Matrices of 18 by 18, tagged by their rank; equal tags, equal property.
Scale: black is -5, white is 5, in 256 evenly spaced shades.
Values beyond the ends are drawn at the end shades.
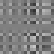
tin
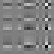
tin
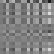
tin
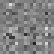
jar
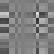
tin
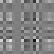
tin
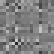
jar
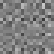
jar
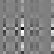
tin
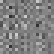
jar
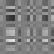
tin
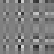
tin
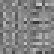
jar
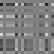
tin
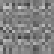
jar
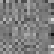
jar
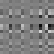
tin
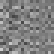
jar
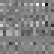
jar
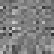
jar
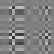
tin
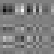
tin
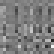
jar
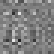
jar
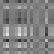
tin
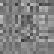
jar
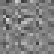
jar
